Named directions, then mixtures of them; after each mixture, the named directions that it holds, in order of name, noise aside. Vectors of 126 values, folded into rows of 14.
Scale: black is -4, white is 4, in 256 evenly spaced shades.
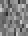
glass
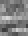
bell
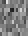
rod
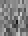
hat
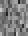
glass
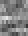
bell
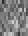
hat, rod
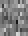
bell, glass, hat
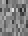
glass, rod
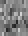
bell, hat, rod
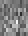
hat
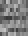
bell, glass, rod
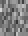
glass, hat, rod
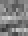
bell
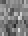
bell, hat, rod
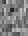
bell, rod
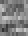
bell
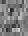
bell, hat, rod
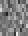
glass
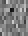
rod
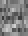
bell, hat, rod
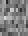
bell, rod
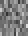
glass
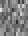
glass, hat, rod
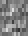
bell, glass, rod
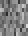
glass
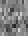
bell, hat, rod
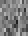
hat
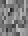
bell, rod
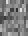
bell, rod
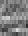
bell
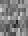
bell, glass, hat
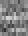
bell, glass
